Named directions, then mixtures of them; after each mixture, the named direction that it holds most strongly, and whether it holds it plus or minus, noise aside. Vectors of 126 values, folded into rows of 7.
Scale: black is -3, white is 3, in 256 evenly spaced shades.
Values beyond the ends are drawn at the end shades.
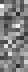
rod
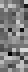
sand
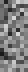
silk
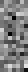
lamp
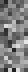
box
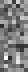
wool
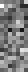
sand, plus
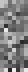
box, minus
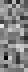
wool, minus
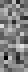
wool, minus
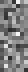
wool, plus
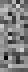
wool, minus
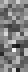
box, minus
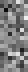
sand, minus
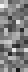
box, minus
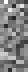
silk, minus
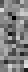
lamp, plus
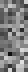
sand, plus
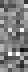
sand, minus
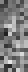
box, plus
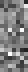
sand, minus
